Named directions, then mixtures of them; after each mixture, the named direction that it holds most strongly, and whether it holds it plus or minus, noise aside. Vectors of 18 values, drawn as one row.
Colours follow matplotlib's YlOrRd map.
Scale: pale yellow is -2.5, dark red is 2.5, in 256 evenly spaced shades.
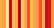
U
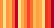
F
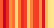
F, minus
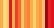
U, plus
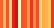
U, minus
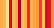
U, plus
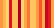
U, plus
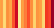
F, plus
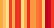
U, plus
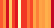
U, minus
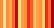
F, plus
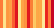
F, plus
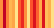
F, minus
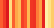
U, minus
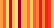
U, plus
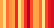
F, plus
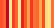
U, minus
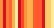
F, minus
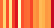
F, plus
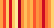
F, minus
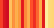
U, minus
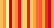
U, plus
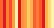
F, minus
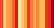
F, plus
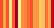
F, plus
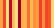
U, plus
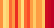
F, plus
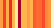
F, minus
